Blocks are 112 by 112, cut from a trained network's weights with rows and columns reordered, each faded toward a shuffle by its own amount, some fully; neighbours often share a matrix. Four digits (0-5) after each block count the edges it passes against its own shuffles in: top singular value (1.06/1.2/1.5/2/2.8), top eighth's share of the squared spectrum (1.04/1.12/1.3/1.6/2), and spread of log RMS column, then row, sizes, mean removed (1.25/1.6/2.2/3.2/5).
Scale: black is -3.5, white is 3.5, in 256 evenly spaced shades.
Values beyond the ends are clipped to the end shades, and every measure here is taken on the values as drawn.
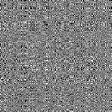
4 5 3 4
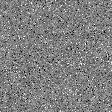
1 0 0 0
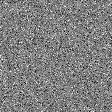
0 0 0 0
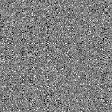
3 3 2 2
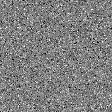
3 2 0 1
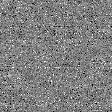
2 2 1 1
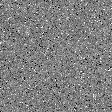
0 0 0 0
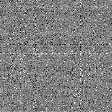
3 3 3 1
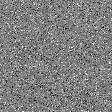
0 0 0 0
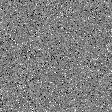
0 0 0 0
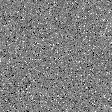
0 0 0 0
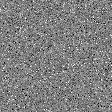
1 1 0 0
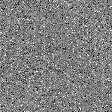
1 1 0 0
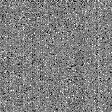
3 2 1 2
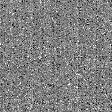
2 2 1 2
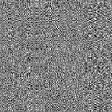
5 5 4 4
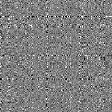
4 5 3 3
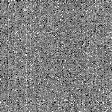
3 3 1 2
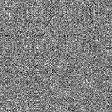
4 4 2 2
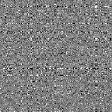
4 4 3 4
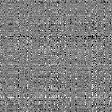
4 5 4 3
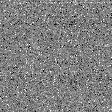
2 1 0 1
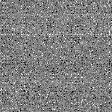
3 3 2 1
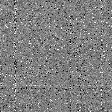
2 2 2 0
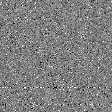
3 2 1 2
